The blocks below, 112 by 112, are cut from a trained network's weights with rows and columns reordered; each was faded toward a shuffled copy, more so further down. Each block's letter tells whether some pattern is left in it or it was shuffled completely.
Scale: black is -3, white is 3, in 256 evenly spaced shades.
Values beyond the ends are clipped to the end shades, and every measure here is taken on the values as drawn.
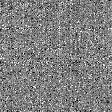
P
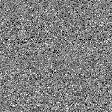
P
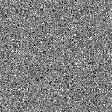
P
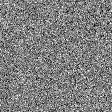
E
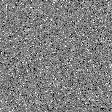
E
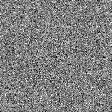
P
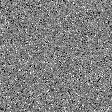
E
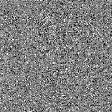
P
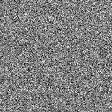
P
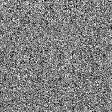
P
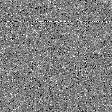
P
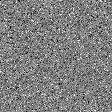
E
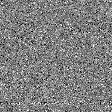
P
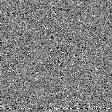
P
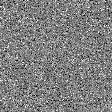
P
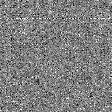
P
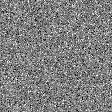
E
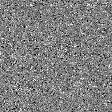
P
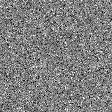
E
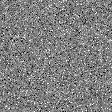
E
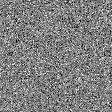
E
